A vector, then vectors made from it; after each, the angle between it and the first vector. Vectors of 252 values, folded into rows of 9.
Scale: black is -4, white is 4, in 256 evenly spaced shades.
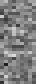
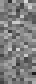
orthogonal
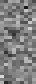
partly opposed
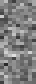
nearly parallel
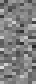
partly opposed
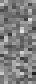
partly aligned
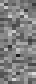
orthogonal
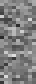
nearly parallel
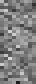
orthogonal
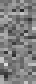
partly opposed
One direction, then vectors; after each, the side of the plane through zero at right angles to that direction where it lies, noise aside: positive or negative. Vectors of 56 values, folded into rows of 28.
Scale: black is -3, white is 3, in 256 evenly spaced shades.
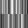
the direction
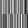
positive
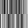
negative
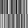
negative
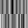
negative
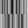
negative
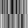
negative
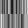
negative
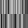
positive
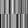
positive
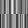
positive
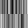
negative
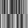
negative
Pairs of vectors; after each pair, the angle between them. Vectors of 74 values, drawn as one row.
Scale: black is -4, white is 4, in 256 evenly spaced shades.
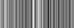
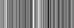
nearly parallel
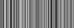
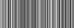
partly opposed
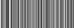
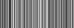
partly opposed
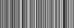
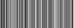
orthogonal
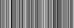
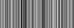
partly opposed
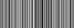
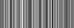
partly opposed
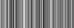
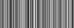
partly aligned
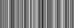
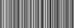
partly aligned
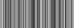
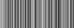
orthogonal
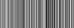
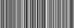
partly opposed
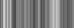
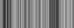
nearly opposite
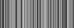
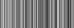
partly opposed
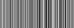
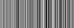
nearly parallel
